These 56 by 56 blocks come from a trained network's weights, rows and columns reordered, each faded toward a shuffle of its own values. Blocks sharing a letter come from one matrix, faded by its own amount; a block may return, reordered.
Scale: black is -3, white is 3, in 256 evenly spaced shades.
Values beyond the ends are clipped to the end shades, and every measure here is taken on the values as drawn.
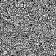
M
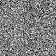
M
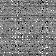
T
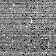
T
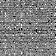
T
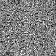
M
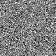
M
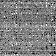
T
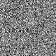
M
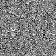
M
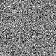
M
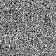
M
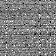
T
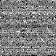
T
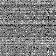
T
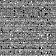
T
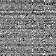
T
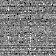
T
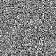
M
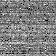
T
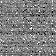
T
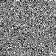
M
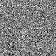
M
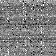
T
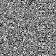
M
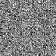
M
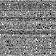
T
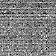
T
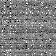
T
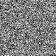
M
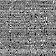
T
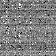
T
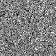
M
